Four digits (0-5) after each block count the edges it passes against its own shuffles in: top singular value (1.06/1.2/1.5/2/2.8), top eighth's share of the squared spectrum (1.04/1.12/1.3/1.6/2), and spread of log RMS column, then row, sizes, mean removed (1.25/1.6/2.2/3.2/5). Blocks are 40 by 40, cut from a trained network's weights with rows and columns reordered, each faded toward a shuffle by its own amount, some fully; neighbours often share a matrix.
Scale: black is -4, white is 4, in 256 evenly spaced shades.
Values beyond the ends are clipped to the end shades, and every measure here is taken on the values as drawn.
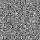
3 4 1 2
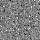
0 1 0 0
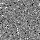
0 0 0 0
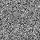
0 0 0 0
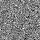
0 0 0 0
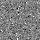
0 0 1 0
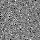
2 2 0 0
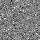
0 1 0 0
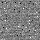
1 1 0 0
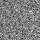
2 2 0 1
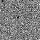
2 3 0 1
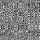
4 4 2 2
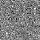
2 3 0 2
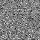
1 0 0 1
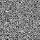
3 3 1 2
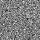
1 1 0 0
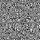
2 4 1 2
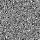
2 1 0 0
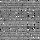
3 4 2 1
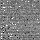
2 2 1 0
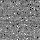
1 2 1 0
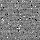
1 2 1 0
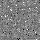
0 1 0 0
